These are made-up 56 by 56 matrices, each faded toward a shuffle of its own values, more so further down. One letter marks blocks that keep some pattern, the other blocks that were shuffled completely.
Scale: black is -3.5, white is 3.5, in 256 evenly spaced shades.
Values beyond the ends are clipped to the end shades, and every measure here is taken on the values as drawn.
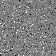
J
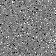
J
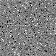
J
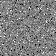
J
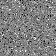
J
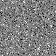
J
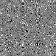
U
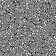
J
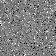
J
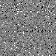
U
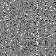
U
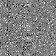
U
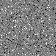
J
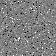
J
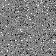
U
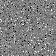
J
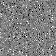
U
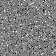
J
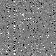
U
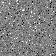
J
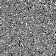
J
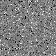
J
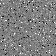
J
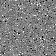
J
